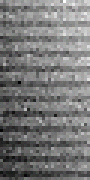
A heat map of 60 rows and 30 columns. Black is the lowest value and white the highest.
Horizontal stripes repeat 12 times down the table. Values rise toward the top right. The values follow a bell shape. On average the colour sits 50% of the way up the scale. Neither half mirrors the other. The ninth with the lowest average is the bottom left.
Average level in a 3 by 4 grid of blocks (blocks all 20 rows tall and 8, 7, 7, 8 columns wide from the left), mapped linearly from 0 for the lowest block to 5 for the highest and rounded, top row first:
2 3 4 5 / 1 2 3 4 / 0 1 2 3
